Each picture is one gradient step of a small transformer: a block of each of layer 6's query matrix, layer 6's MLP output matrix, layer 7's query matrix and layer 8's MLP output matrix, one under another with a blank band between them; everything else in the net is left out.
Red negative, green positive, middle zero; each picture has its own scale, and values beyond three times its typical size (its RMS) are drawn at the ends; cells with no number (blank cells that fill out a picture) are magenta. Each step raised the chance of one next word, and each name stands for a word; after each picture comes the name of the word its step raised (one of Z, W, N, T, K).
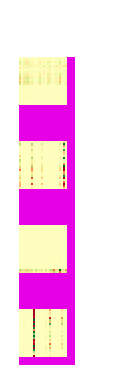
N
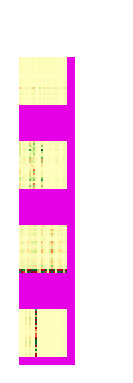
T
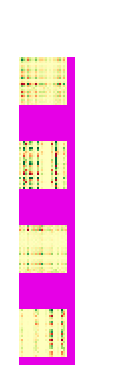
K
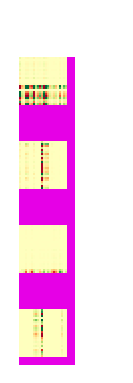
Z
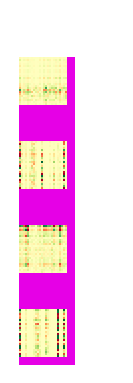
K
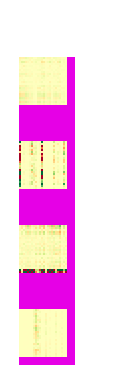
Z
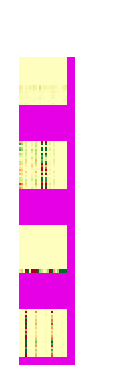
T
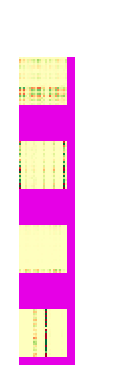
T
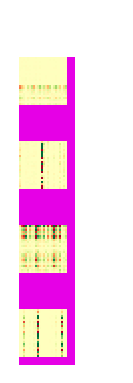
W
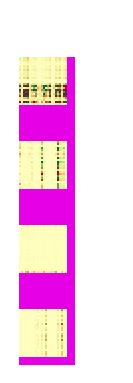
K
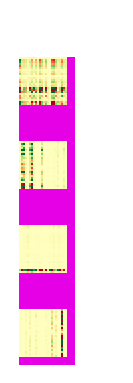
T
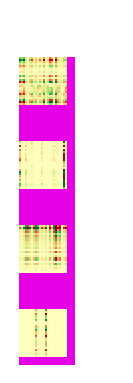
Z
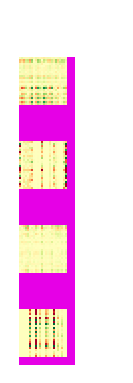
N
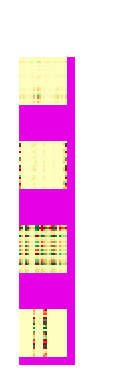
N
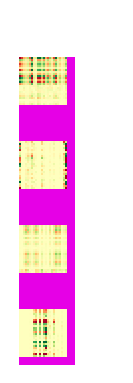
W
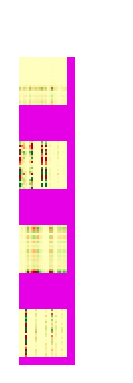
Z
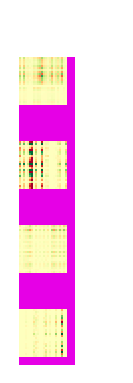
W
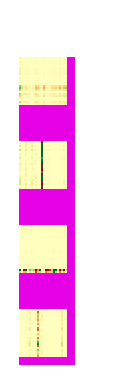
T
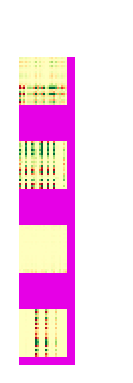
T
